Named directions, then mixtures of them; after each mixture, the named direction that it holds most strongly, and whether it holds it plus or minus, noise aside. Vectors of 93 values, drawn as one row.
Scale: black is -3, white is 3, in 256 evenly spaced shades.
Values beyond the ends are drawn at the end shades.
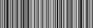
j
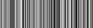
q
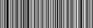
j, plus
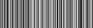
j, plus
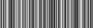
j, minus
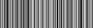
j, plus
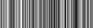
q, plus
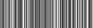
q, minus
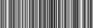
j, minus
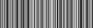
j, plus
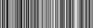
q, minus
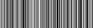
j, plus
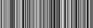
q, plus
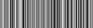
q, plus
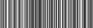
j, minus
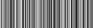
q, plus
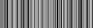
j, plus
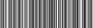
j, minus
